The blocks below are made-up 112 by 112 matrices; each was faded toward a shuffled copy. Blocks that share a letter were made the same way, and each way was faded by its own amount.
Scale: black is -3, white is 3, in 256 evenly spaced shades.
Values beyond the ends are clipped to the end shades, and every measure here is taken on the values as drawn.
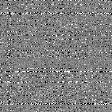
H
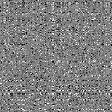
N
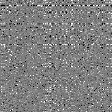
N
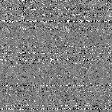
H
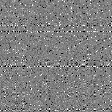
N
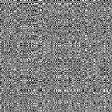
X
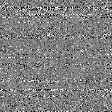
H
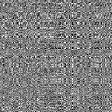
X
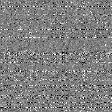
H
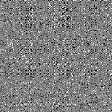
N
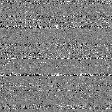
H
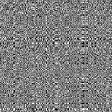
X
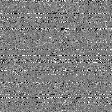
H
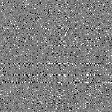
N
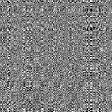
X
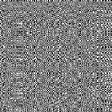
X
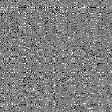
N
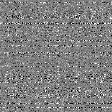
H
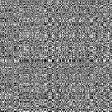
X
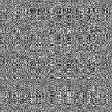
X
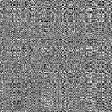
X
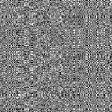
X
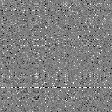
N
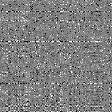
N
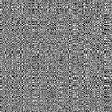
X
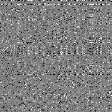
N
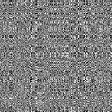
X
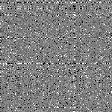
N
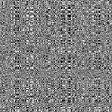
X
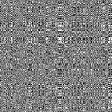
X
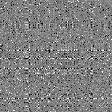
N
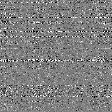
H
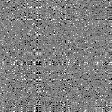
N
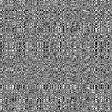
X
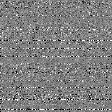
H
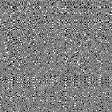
N
